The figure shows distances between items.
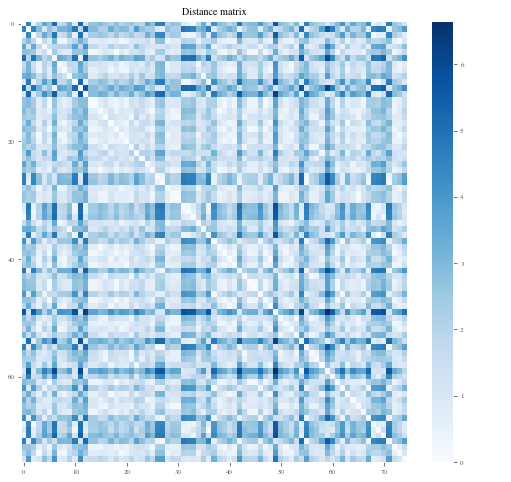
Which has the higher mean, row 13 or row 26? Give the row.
26
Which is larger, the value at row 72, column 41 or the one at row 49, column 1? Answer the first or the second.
the second
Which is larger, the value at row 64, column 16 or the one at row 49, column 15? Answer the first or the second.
the second
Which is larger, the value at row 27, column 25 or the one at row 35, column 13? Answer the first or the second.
the first
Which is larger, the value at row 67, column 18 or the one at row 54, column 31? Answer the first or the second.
the first
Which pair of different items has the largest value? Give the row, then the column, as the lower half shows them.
59, 49
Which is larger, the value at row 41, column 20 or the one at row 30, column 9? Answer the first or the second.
the second
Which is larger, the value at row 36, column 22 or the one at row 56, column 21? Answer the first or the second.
the first
